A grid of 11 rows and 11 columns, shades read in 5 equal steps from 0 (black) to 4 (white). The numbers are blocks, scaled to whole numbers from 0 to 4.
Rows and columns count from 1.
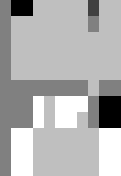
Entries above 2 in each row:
7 9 10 10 10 1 5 5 10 10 10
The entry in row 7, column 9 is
2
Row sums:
24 31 32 32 32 23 27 26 36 36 36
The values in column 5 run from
2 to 3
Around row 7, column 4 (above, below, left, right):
2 4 2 3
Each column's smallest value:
2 0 0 2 2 2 2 2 1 0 0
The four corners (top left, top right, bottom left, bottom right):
2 3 2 4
